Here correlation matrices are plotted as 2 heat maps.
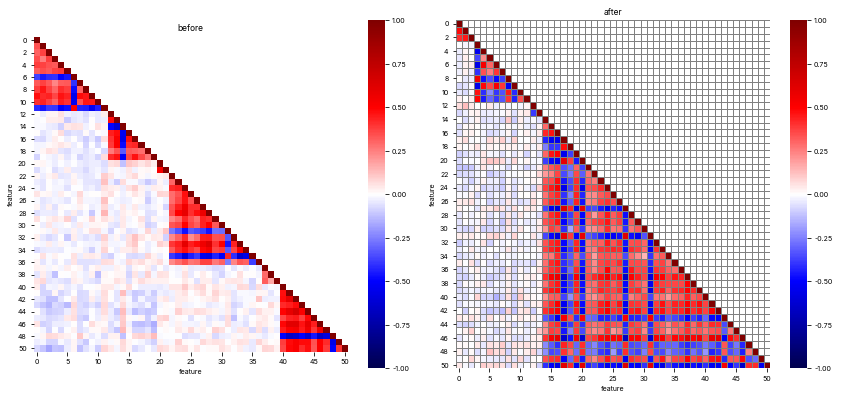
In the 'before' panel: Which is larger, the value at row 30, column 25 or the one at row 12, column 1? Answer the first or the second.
the first
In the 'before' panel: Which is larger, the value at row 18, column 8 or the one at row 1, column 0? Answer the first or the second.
the second
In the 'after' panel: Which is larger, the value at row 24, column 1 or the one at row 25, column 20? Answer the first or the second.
the first
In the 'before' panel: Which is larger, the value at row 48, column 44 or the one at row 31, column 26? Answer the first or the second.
the second
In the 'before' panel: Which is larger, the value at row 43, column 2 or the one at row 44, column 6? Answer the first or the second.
the second
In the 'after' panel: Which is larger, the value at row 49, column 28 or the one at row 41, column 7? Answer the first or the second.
the first
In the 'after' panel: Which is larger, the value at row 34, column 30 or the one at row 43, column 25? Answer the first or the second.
the first
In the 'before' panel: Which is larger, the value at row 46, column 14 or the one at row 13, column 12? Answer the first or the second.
the second
